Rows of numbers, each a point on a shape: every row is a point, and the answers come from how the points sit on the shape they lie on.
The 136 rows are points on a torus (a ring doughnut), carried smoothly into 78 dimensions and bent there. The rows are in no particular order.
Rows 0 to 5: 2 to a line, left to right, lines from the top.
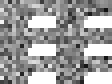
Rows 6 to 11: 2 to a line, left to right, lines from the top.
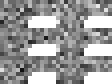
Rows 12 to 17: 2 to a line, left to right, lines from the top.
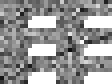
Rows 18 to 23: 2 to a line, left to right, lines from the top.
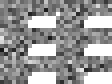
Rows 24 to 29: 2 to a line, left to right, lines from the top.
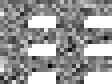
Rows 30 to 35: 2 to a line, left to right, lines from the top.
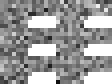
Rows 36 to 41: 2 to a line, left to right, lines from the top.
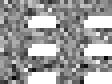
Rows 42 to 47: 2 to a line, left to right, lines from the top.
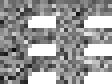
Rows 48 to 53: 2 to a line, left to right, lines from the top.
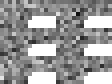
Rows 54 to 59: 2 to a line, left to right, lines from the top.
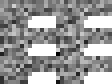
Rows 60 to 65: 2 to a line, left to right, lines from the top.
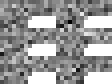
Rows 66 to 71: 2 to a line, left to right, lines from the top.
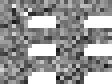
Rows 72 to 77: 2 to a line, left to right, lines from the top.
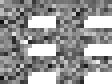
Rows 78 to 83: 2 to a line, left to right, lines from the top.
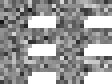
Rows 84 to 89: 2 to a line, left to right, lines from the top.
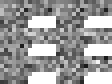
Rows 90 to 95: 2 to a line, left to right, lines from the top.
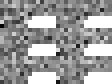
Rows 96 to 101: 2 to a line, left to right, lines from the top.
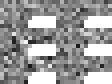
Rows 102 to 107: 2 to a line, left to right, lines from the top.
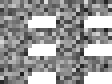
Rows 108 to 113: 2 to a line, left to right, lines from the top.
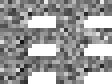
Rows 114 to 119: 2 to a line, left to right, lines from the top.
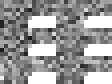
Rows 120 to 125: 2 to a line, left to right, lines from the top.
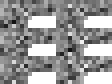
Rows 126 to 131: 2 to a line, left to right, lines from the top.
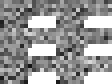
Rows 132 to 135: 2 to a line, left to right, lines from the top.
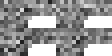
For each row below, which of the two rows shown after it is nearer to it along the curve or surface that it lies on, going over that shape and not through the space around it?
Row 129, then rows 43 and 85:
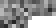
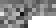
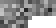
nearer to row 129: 85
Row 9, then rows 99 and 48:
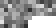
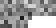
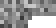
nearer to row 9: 48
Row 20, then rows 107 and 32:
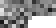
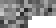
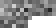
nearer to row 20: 107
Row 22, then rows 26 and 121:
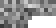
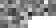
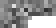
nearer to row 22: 26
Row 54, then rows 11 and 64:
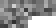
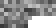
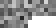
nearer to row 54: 64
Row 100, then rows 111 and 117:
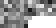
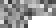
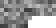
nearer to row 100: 111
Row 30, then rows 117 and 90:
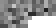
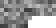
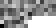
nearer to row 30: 90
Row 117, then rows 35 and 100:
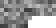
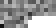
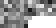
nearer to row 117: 100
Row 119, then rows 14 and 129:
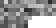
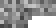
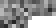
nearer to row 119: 14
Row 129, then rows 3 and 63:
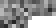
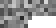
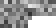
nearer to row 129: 3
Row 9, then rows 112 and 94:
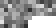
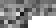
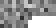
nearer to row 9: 94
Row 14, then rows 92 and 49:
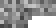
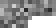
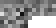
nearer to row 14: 49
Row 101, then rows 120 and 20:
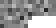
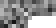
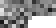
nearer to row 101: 120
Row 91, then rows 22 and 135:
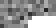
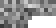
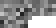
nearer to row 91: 22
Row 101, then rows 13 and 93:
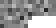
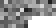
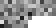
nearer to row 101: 93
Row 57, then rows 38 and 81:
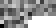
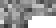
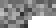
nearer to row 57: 38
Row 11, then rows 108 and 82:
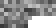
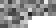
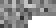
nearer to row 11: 82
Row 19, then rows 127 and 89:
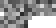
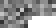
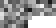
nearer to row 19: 89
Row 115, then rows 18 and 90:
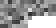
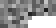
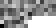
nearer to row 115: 90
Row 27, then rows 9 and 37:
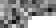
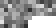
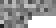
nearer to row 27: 37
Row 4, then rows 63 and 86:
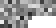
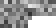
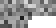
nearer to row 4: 86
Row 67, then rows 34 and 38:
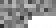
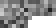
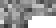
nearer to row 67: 38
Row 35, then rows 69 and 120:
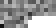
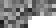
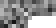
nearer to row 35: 120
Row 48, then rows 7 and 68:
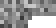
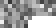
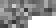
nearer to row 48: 7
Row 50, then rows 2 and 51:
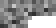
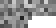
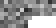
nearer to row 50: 2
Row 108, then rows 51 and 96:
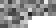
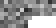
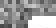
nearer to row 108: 96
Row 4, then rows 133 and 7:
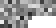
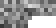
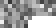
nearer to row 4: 7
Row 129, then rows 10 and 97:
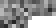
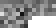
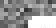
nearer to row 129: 10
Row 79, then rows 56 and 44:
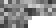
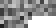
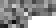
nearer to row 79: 56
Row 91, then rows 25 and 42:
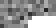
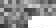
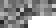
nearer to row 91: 25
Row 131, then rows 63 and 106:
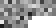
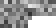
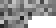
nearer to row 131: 106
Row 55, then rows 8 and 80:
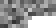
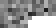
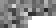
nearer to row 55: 8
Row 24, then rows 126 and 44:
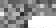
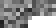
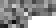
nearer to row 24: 126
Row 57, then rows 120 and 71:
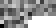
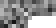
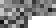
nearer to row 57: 120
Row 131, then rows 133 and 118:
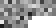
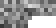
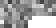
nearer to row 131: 118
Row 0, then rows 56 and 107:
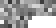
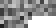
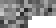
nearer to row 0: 56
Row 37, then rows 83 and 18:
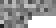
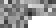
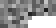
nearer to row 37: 18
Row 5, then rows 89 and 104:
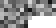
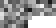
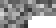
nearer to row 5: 89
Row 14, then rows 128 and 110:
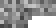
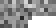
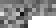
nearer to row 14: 128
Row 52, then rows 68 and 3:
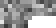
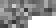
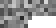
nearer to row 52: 3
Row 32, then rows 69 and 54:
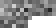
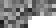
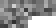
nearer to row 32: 54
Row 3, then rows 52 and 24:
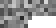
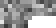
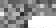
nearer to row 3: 52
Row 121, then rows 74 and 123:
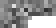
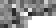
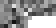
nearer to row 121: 74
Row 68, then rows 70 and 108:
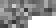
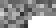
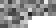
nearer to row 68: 108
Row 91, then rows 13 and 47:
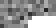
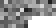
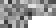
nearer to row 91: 47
